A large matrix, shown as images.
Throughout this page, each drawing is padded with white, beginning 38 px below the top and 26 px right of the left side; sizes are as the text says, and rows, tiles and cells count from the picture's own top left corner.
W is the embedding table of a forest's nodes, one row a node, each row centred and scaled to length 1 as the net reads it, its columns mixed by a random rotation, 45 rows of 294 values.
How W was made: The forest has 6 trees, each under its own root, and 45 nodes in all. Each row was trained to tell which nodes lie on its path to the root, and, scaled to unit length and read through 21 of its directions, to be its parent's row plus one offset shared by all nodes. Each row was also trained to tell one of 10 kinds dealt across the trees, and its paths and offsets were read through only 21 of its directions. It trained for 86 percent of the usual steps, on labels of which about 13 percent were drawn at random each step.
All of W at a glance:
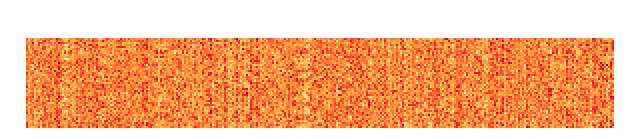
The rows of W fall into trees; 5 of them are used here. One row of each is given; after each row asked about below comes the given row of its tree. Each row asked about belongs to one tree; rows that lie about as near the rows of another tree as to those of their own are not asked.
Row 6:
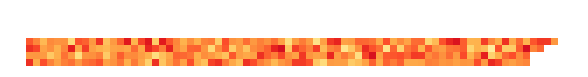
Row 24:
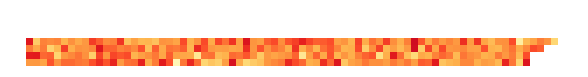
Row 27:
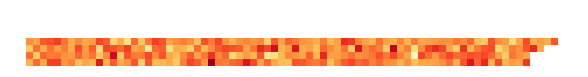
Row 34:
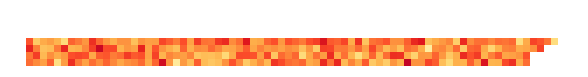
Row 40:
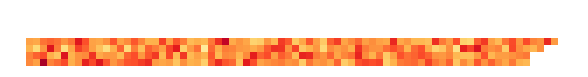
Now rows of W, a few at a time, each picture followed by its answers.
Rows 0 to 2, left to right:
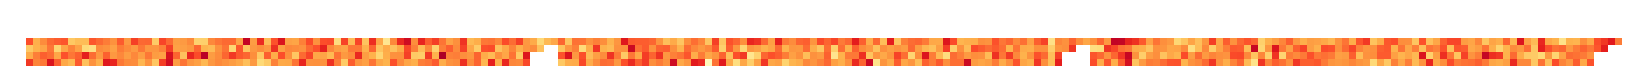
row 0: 24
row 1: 24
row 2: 40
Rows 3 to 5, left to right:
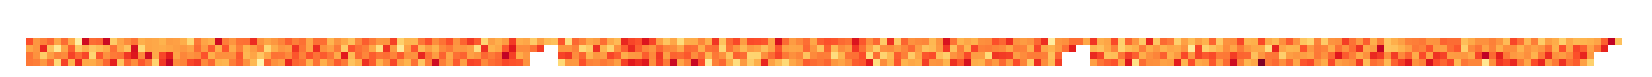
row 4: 24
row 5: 40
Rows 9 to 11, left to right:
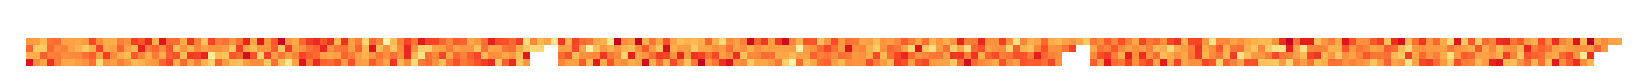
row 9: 34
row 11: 24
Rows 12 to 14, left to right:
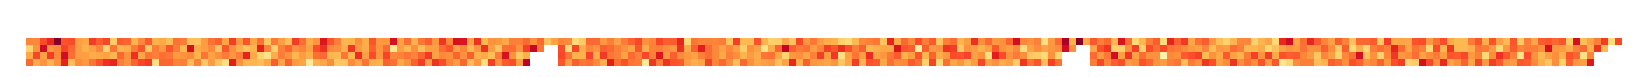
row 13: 6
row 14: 24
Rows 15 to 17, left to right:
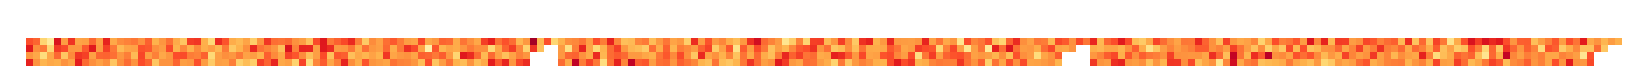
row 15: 34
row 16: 40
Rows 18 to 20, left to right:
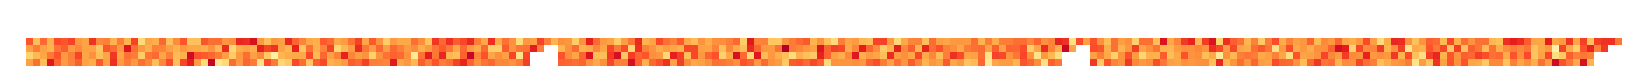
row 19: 27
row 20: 6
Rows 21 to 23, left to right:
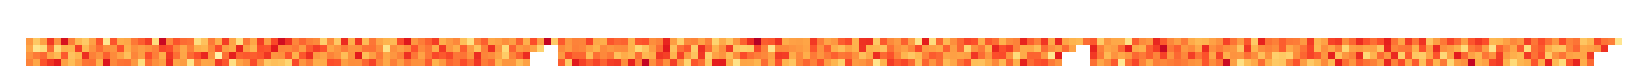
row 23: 34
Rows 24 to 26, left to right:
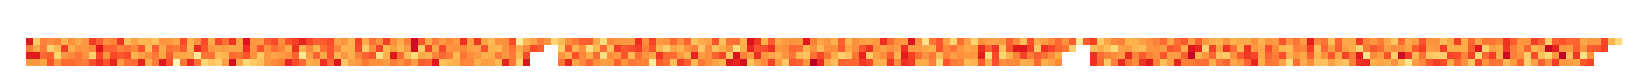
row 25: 27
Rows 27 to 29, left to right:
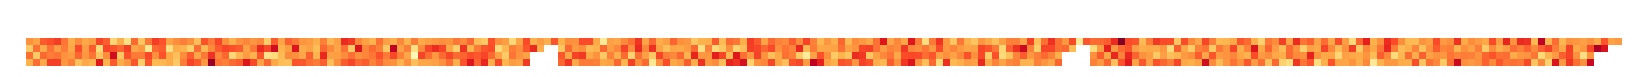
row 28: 27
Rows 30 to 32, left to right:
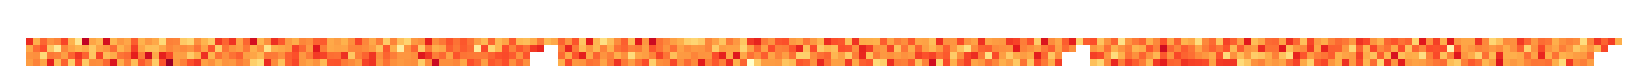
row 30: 24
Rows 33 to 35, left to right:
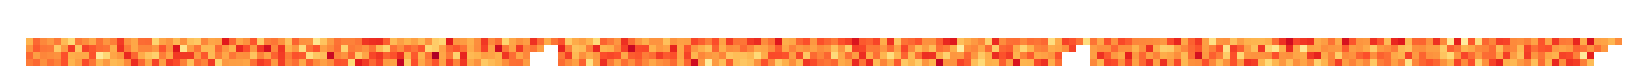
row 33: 6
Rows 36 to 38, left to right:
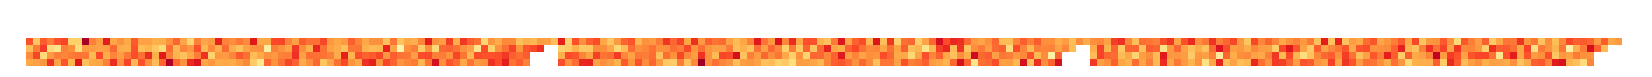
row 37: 24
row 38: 27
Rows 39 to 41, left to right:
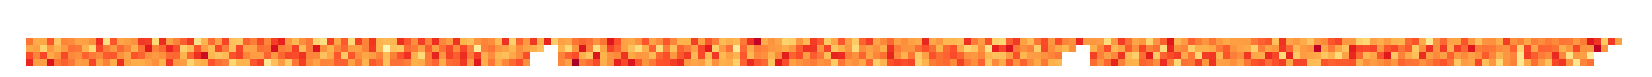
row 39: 6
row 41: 27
